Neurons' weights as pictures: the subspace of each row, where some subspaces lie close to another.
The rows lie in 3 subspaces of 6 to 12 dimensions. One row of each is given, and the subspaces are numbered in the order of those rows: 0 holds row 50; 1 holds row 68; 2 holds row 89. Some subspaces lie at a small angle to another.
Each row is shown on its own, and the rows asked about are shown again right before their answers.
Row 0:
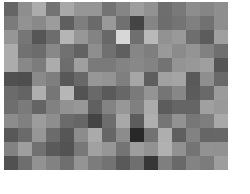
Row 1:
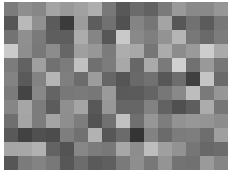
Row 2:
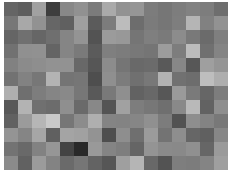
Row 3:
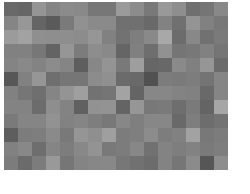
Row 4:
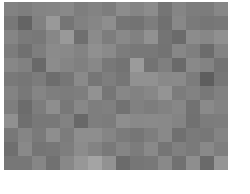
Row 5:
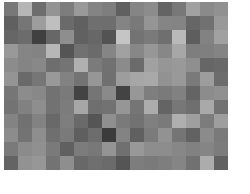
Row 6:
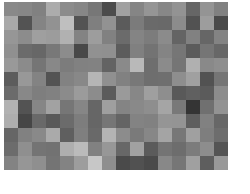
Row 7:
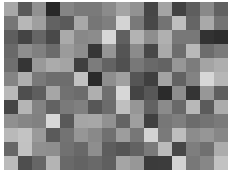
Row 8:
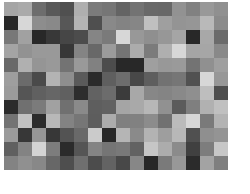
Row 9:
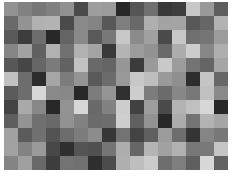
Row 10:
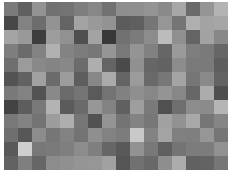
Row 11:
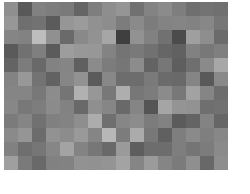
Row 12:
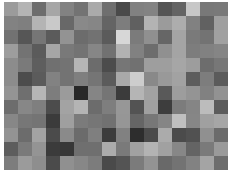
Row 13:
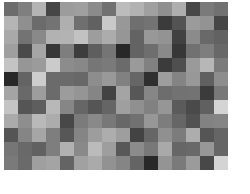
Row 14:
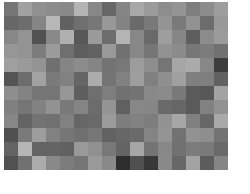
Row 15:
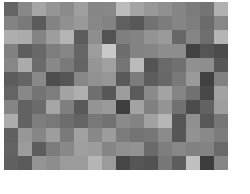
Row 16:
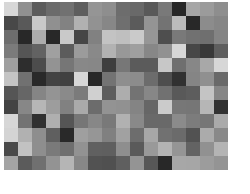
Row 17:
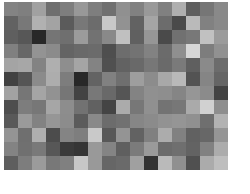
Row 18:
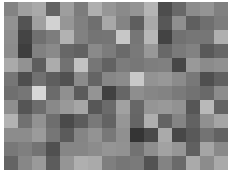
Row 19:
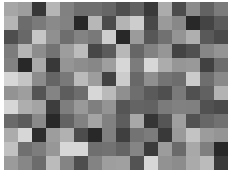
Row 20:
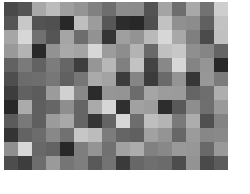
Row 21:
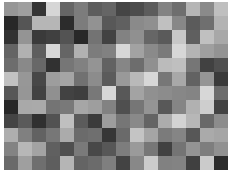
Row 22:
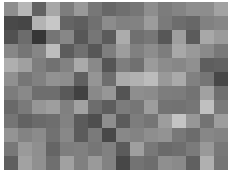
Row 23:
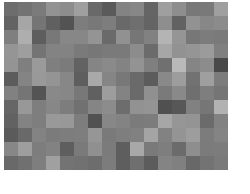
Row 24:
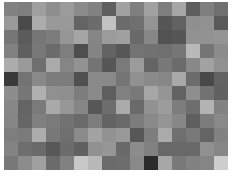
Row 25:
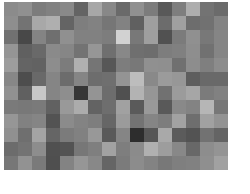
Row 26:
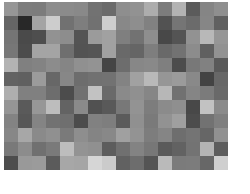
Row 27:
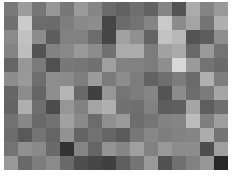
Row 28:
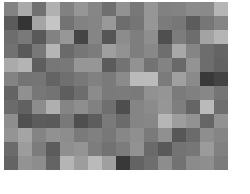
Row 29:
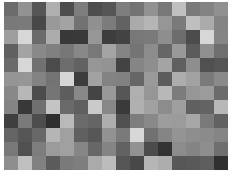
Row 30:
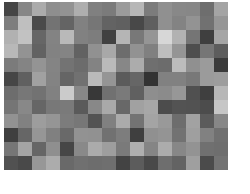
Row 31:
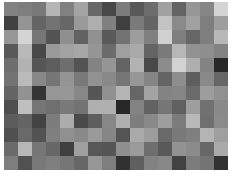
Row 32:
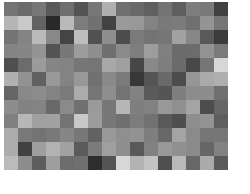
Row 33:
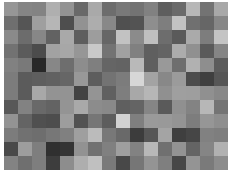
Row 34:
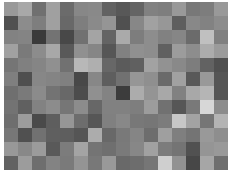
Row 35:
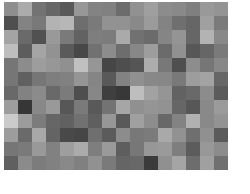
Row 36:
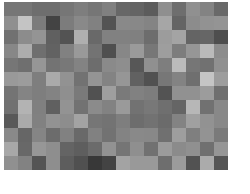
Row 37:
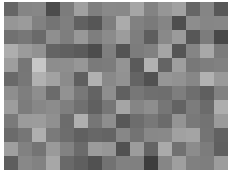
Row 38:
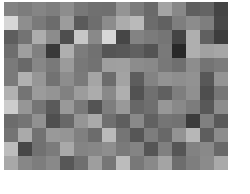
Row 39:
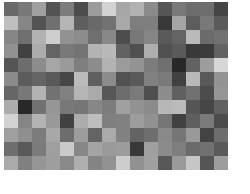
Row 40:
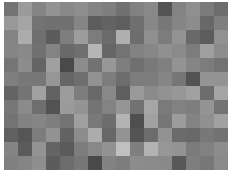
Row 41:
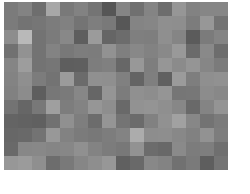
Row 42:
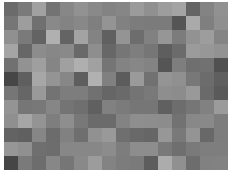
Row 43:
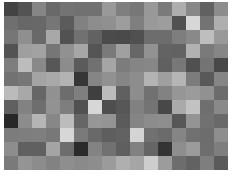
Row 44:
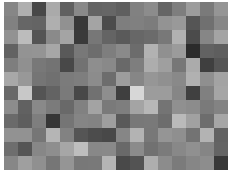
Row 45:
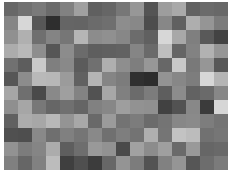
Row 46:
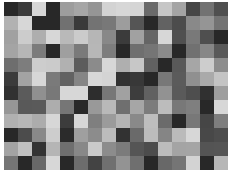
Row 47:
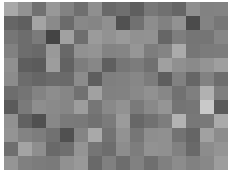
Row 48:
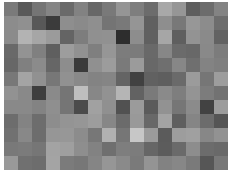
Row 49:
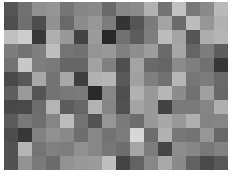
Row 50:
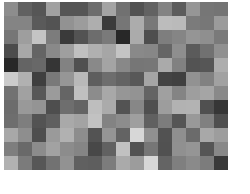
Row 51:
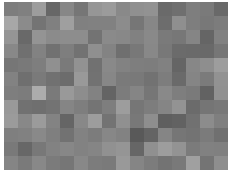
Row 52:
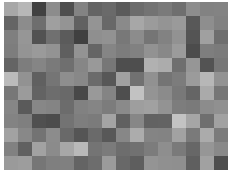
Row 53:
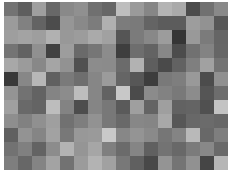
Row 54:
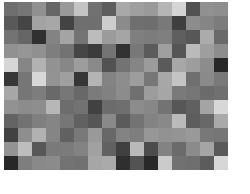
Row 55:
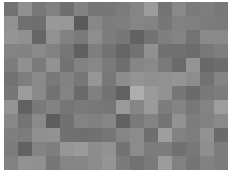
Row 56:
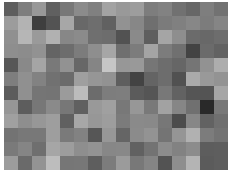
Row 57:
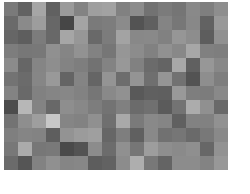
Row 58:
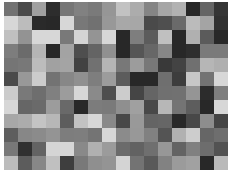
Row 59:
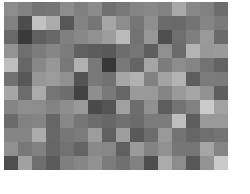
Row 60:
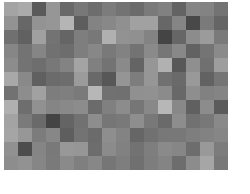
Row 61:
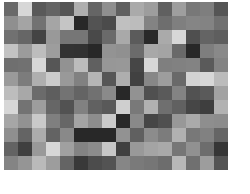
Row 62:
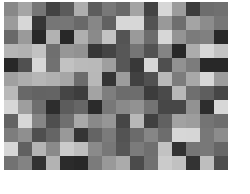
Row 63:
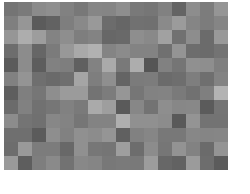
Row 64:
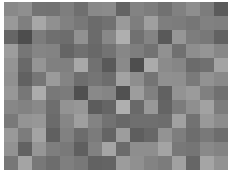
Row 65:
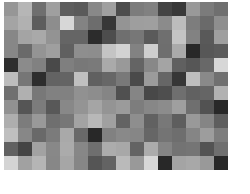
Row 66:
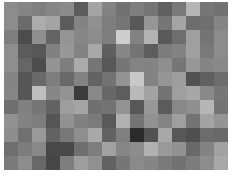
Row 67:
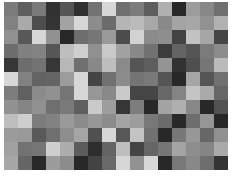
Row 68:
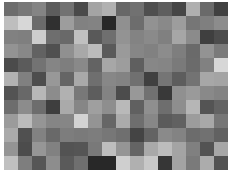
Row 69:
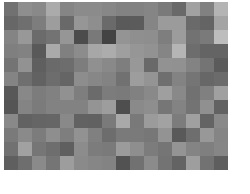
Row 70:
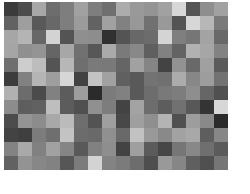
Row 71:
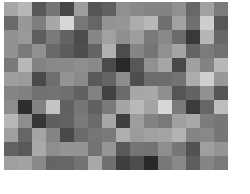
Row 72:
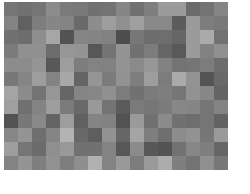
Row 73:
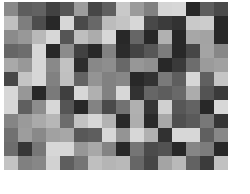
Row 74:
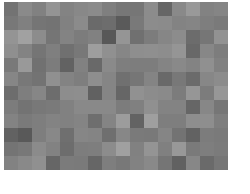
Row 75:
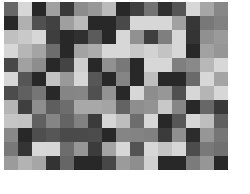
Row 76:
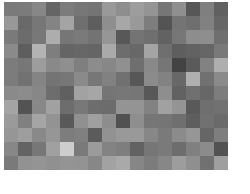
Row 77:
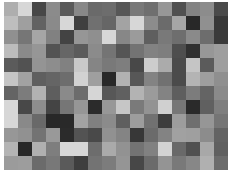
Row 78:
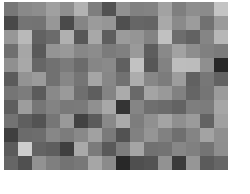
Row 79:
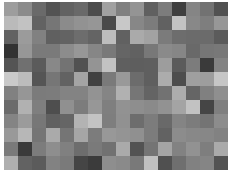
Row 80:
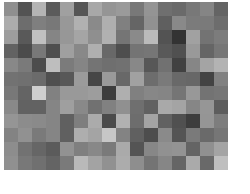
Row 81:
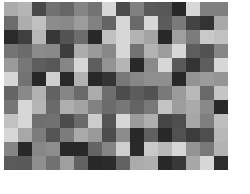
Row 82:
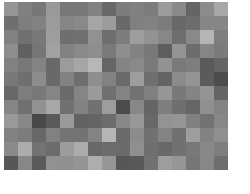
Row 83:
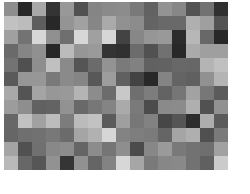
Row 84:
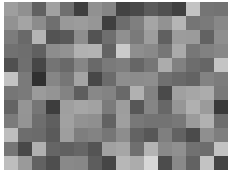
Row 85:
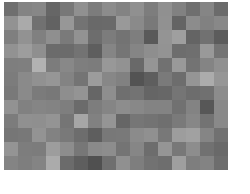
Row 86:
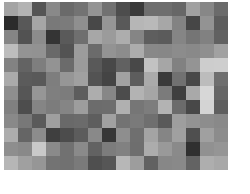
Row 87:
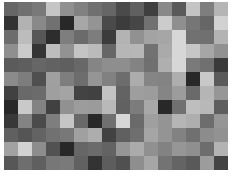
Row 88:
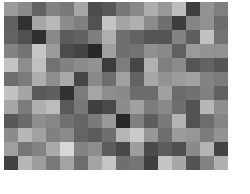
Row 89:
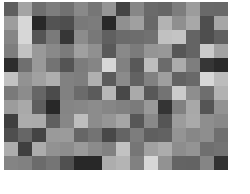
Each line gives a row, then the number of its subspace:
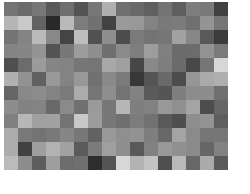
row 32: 1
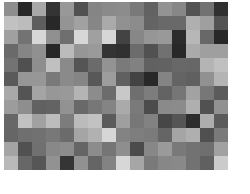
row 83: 0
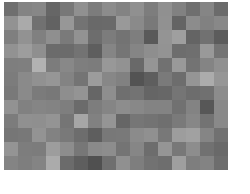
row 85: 1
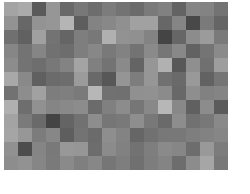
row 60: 2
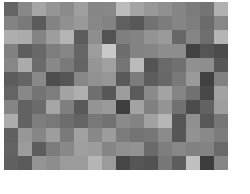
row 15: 0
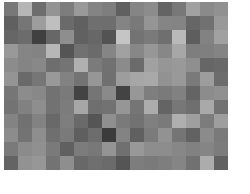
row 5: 0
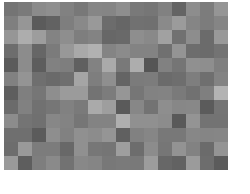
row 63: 1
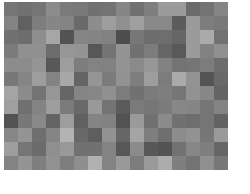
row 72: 2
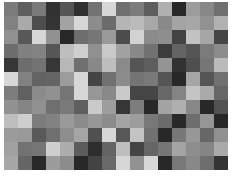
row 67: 2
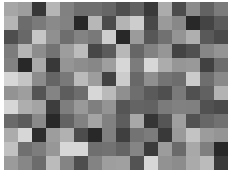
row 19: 2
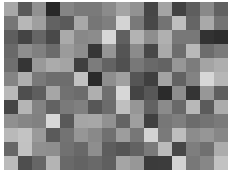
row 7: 2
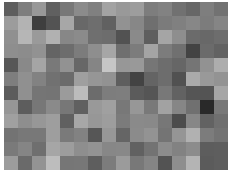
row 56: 1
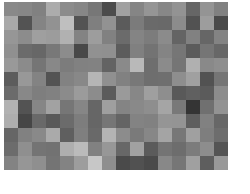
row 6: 2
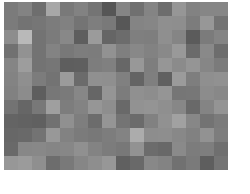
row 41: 2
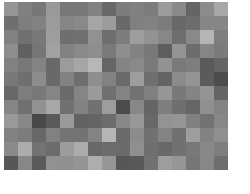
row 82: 2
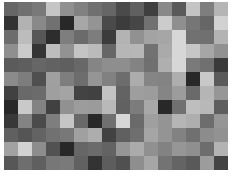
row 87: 0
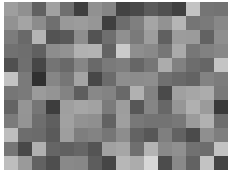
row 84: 1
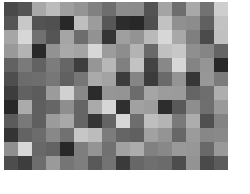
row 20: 0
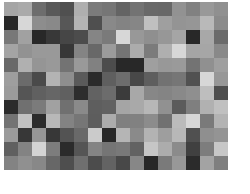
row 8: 2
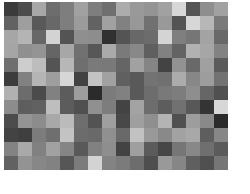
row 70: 2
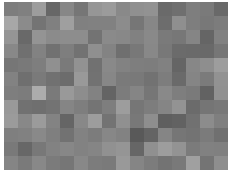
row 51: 0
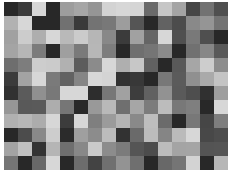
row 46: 1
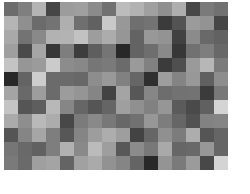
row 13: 0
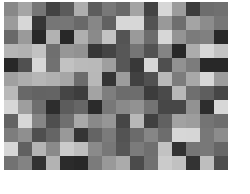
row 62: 2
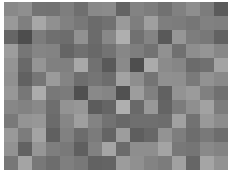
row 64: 1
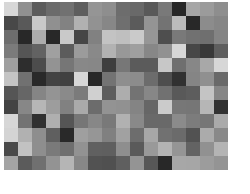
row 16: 2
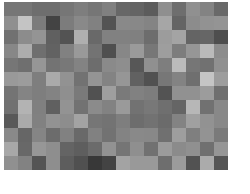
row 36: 1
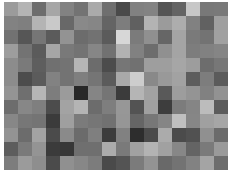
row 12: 1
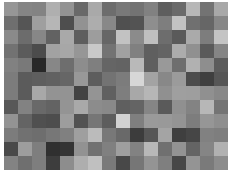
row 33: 1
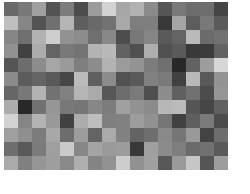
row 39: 1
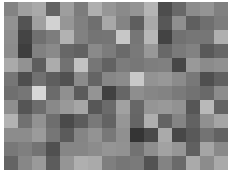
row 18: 0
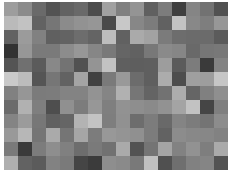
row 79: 2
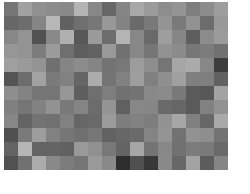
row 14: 1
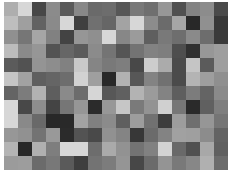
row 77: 2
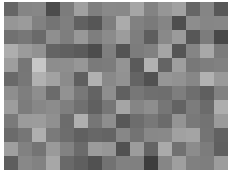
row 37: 1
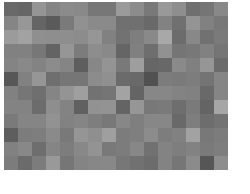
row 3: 0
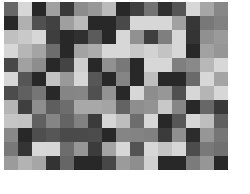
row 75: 2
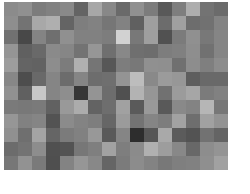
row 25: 1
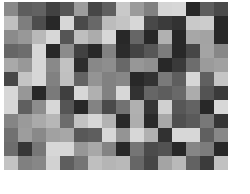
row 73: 0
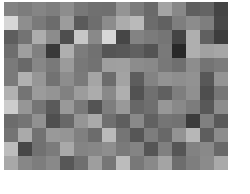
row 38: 2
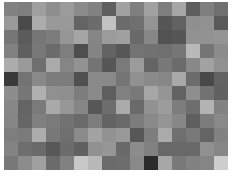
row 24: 2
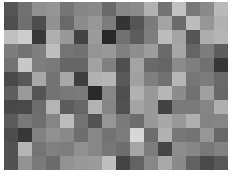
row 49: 2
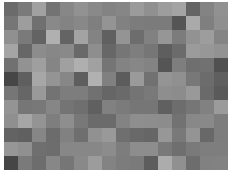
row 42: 2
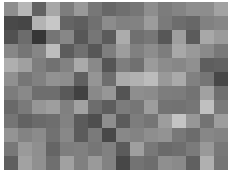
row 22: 0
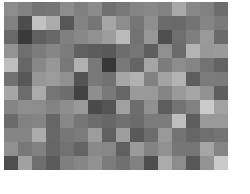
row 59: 1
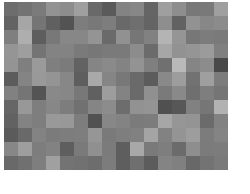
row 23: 0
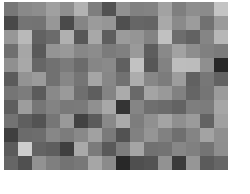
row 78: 1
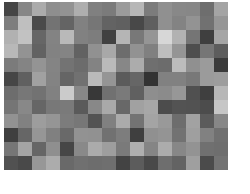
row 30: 0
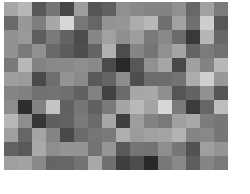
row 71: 2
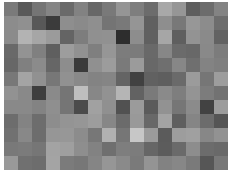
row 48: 0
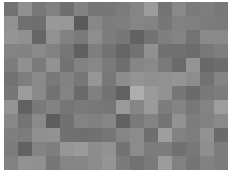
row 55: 2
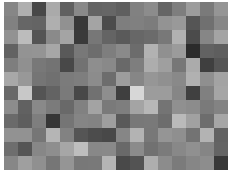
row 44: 2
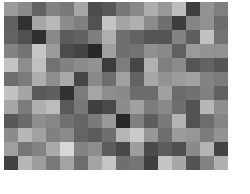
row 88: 1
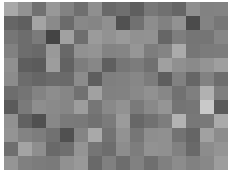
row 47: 2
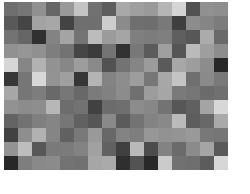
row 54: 1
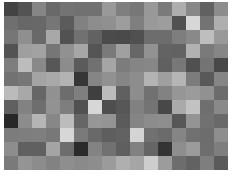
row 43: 2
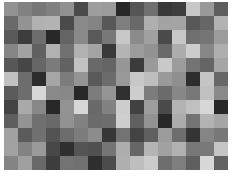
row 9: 0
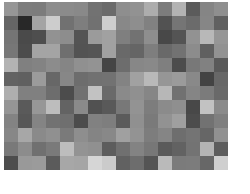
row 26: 1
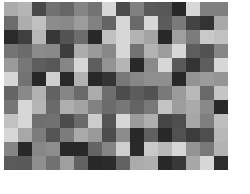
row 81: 2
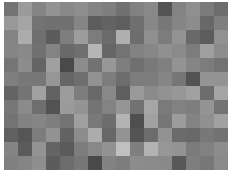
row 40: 2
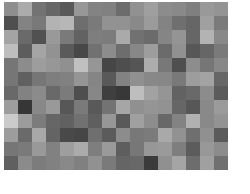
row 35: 2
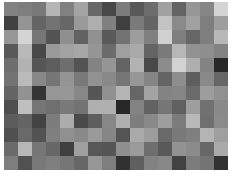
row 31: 1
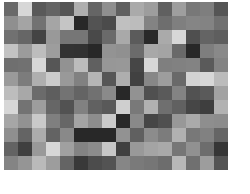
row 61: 0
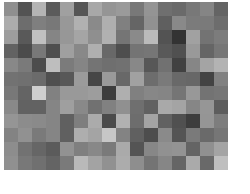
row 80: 0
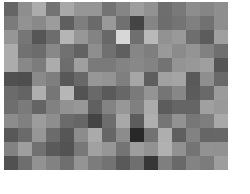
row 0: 0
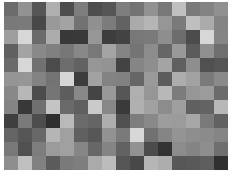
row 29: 2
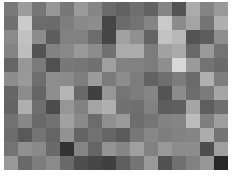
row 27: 1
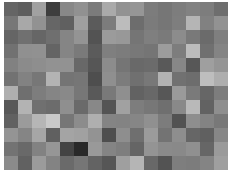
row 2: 2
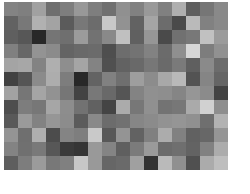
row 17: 2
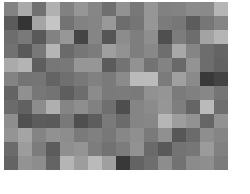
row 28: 0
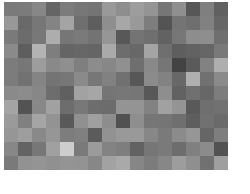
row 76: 1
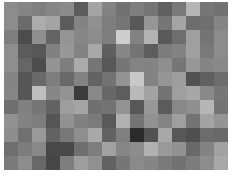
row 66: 1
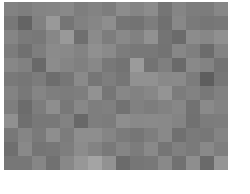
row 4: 1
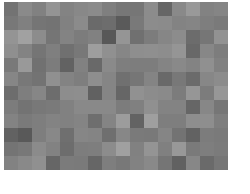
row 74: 2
